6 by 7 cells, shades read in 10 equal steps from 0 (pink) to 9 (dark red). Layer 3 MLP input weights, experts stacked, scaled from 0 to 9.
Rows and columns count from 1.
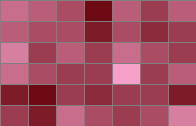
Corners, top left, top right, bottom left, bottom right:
3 4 6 2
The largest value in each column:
8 9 6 9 6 7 8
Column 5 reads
4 5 3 0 6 6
